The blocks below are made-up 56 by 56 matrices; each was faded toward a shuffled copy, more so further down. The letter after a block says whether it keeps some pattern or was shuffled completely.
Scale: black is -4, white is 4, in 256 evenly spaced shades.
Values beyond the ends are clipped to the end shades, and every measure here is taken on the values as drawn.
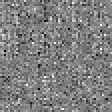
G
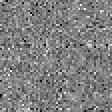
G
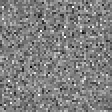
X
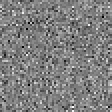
G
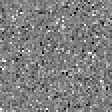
X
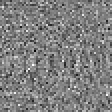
G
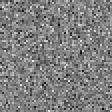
X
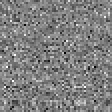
G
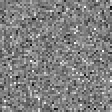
X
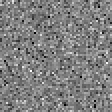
X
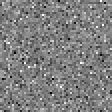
X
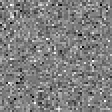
G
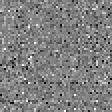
G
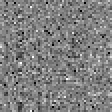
G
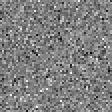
X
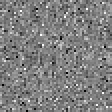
G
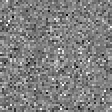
G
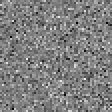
X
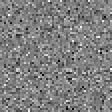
G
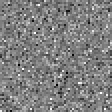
X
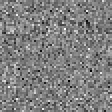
G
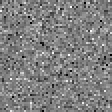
X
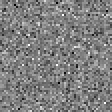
G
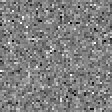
X
